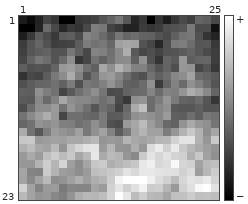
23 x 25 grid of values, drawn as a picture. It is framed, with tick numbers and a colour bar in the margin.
The top left is the ninth with the lowest average. The field is mottled with small blotches. There is an overall slope up to the bottom. No row or column stands out. Overall the values sit about 50% of the way up the scale.
